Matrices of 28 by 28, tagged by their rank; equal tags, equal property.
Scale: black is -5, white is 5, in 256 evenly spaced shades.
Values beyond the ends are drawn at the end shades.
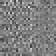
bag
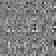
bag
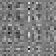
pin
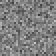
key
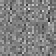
bag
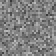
key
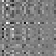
pin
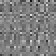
pin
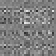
pin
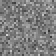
key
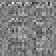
bag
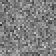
key
